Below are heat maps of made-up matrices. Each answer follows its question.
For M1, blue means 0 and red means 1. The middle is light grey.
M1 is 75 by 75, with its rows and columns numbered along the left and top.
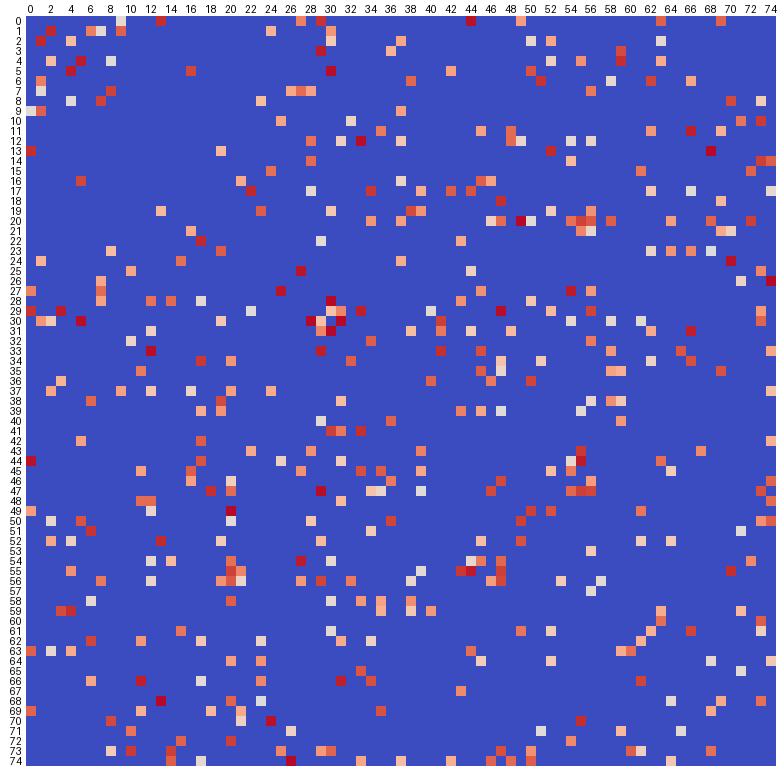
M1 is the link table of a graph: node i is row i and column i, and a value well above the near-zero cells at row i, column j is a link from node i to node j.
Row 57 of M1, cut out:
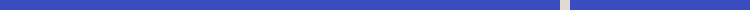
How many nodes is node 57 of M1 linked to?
1
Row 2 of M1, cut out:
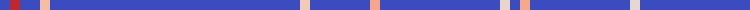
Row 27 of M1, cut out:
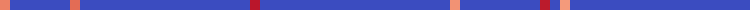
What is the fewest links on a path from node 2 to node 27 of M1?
3
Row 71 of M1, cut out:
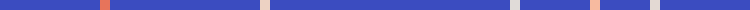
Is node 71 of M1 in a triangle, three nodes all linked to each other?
no
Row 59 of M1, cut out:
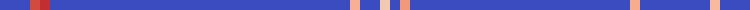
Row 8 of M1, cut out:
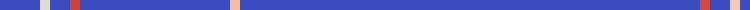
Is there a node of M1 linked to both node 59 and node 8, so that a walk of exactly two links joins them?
yes
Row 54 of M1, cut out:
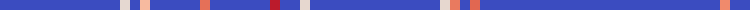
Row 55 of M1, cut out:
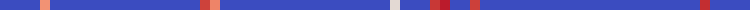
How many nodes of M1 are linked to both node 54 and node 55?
3
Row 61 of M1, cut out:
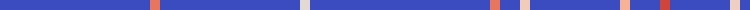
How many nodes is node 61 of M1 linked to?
7
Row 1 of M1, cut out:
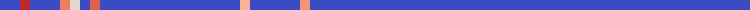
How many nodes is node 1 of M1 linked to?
6
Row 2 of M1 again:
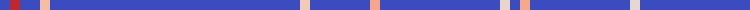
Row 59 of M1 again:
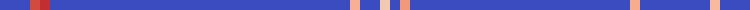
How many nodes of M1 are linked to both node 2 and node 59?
2
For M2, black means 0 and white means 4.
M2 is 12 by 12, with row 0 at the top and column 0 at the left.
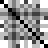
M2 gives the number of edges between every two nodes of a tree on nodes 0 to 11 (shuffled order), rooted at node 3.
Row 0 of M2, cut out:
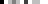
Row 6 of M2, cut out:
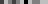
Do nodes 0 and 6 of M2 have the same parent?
no
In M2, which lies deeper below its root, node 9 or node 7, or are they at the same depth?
node 7
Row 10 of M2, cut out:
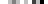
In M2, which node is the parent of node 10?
8
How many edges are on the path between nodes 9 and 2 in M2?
2
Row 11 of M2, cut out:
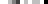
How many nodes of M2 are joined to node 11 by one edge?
1
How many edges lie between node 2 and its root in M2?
1
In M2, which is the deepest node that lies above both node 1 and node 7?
9
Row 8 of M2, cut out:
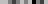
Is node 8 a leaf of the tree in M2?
no
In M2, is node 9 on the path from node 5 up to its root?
yes
